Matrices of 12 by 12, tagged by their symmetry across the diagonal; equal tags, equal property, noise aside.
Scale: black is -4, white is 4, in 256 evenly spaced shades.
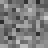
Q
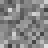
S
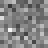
Q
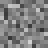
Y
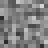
Y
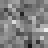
Y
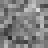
Y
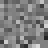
Y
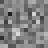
Q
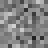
Q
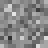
S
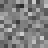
Q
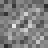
S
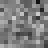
Q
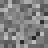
S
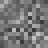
S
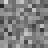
Y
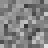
S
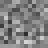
Q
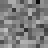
Q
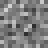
S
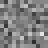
Y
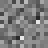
S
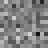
Q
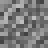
S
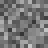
S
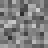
Y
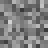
Y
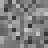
Q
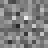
Y
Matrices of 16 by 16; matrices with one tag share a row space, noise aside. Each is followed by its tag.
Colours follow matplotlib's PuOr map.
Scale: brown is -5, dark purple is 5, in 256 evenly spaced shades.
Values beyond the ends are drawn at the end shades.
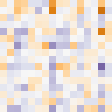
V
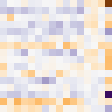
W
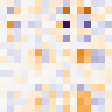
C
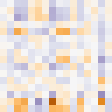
V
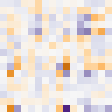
C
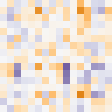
C
